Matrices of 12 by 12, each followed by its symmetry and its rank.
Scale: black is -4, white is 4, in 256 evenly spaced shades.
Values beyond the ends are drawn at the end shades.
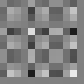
symmetric, rank one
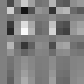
neither, rank one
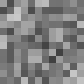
symmetric, full rank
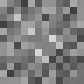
symmetric, full rank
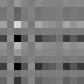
neither, rank one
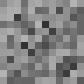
symmetric, full rank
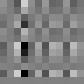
neither, rank one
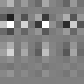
neither, rank one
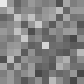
symmetric, full rank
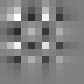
symmetric, rank one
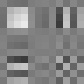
symmetric, rank one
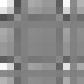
symmetric, rank one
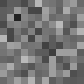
symmetric, full rank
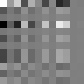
neither, rank one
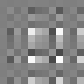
symmetric, rank one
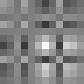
symmetric, rank one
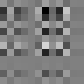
neither, rank one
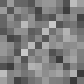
symmetric, full rank
